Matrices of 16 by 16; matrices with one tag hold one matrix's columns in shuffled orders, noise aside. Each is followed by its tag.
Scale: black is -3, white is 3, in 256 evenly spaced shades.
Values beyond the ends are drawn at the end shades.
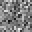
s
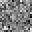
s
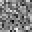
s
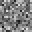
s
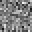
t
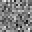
s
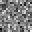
t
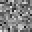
t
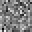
t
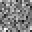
s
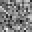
s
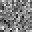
s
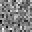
s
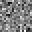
t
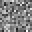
t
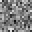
s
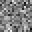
t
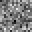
s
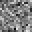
t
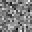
t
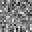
t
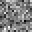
s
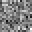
s
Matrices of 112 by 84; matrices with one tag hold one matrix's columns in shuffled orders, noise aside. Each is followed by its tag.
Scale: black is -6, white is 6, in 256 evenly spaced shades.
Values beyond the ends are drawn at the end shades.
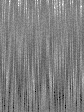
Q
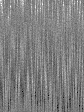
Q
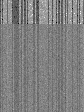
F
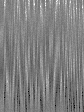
Q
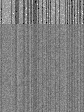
F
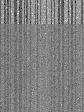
F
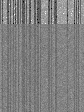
F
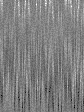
Q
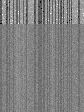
F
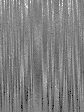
Q
